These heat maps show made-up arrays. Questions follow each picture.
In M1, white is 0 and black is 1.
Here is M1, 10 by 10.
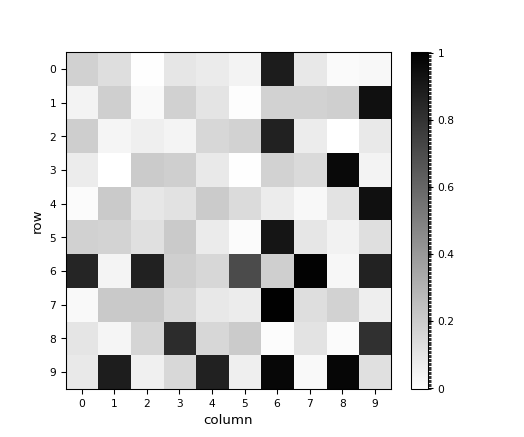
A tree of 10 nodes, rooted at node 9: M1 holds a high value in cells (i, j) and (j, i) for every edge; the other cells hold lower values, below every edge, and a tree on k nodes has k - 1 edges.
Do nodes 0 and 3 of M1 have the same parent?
no
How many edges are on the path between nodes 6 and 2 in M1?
1
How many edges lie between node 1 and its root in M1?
1
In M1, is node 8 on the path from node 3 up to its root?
yes
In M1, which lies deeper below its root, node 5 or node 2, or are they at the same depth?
the same depth
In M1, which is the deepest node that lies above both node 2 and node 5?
6
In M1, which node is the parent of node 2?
6
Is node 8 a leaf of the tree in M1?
no
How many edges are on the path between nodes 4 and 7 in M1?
3
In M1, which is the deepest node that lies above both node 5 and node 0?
6
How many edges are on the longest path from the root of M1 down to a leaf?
2
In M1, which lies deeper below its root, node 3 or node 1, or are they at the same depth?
node 3
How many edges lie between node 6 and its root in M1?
1
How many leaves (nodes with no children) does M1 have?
7
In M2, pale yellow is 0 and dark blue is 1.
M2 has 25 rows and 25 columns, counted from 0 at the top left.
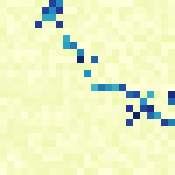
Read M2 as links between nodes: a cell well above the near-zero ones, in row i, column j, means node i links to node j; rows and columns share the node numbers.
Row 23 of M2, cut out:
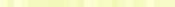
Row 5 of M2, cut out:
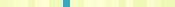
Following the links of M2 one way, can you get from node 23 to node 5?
no
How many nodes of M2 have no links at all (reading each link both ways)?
1
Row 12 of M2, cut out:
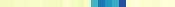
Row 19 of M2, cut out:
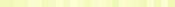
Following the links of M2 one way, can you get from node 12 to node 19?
yes
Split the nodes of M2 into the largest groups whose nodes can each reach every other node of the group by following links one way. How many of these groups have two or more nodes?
0
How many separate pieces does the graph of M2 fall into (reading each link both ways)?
2
